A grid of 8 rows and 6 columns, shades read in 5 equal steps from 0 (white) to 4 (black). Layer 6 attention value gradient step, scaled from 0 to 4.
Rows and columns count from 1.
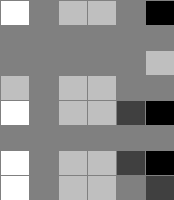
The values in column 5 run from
2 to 3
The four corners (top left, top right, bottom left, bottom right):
0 4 0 3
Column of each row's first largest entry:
6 1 1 2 6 1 6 6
